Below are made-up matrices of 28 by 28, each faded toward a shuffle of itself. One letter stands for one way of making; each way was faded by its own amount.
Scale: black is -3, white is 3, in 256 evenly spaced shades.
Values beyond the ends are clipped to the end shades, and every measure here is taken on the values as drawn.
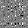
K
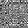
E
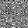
E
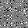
E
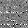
E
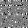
E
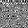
E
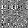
K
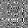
K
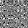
E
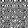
E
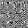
E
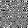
E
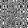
K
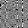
K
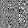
K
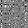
K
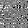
E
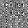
K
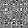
K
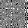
K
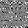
E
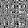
E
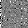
K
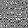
E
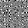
E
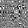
K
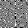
K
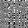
K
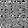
E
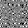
E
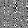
K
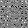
E
